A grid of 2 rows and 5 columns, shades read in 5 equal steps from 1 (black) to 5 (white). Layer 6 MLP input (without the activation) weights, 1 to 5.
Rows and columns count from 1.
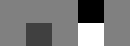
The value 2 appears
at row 2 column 2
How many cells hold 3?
7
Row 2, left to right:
3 2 3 5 3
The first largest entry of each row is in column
1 4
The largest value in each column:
3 3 3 5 3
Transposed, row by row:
3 3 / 3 2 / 3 3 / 1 5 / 3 3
